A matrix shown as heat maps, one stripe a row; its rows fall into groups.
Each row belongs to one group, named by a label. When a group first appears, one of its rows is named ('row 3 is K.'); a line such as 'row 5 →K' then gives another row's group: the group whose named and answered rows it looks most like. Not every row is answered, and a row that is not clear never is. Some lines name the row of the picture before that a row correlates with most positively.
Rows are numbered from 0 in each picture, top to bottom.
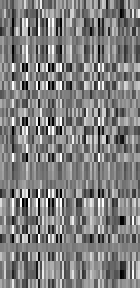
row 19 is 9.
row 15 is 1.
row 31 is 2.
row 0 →1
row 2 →9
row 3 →9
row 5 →9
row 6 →9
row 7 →2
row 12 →1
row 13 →2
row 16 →9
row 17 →2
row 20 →1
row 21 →9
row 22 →2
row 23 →2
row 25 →2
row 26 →9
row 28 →2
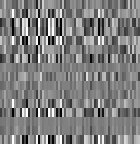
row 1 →2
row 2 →9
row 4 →2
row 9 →9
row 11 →2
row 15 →2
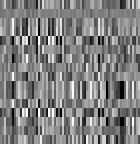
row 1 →9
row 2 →2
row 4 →9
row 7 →1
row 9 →1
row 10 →1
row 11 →2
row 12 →9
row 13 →1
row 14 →1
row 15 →1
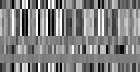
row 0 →9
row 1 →2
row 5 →1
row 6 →9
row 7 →9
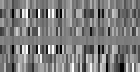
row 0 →9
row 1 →9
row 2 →9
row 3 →9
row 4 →9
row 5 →9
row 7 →1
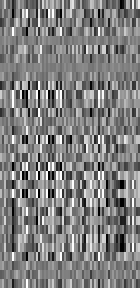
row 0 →1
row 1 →9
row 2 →9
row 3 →2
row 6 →9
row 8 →9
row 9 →9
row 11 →2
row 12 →9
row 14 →9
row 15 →2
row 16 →1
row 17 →2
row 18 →9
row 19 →2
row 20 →1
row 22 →1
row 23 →9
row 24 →1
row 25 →9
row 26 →1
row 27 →1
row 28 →2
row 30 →9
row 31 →9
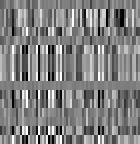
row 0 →9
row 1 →1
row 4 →9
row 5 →2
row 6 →2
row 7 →2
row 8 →2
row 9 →9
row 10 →9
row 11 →9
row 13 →1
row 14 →9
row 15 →2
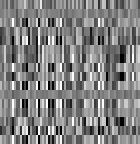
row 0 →1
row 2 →2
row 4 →9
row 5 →1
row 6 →1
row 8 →1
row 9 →2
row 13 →1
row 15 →2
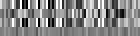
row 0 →2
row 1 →1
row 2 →2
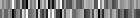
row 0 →2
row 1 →9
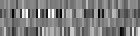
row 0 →1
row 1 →9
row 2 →9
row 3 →1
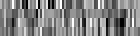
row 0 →2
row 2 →1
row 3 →1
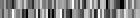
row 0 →1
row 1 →2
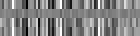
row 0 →2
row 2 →2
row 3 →2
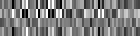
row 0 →9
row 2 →9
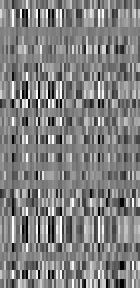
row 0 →9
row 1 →2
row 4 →1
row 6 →1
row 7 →1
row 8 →9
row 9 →2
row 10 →2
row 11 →9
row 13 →2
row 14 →1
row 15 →9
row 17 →9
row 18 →9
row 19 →1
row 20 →9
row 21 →9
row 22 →1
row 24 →2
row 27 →9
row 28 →1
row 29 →1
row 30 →2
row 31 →1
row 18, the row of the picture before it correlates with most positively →3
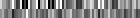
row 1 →9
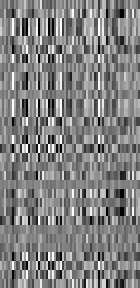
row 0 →1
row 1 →1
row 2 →2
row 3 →2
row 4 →1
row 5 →9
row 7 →1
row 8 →2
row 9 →2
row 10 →1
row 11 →2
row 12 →2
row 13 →9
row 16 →9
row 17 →2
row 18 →9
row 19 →1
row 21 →1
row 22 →1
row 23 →1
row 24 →9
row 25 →9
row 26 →1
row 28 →9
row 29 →2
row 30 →9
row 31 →1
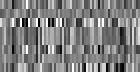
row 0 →9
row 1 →9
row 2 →2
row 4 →1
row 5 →9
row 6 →1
